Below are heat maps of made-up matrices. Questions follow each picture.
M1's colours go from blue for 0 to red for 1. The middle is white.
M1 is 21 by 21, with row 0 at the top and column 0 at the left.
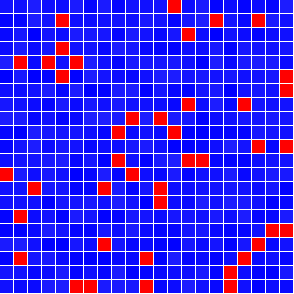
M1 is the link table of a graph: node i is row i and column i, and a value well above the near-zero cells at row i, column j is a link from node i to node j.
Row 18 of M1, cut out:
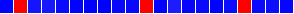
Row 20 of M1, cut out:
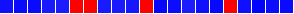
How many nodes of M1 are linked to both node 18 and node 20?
1
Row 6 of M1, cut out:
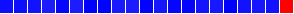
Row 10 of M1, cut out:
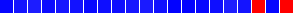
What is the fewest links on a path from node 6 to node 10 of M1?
2
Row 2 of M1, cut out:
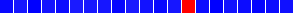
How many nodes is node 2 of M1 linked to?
1
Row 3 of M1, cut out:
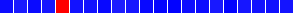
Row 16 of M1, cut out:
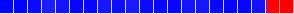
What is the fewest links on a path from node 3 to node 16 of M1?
4
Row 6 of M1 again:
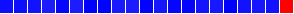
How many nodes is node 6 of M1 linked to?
1
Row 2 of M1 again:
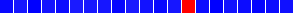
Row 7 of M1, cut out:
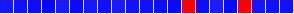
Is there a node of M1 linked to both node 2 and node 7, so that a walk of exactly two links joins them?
yes
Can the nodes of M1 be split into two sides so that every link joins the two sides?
yes
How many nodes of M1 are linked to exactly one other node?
7
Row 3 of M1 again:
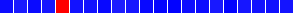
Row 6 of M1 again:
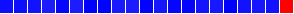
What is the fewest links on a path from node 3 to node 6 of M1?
4
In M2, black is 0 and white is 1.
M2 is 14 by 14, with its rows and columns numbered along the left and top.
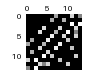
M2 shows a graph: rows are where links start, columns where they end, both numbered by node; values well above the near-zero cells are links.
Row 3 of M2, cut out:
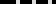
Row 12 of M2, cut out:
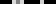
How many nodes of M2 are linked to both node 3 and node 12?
1
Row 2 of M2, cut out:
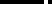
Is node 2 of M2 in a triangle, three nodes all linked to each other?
no
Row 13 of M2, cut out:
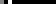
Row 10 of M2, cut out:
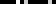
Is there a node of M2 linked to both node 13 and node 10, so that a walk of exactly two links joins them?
no
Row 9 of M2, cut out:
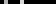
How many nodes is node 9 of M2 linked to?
2
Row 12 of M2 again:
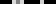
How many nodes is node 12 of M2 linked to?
4
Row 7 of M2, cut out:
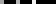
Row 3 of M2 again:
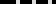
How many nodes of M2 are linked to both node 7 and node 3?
2
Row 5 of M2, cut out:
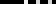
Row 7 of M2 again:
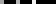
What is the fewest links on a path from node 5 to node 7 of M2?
3
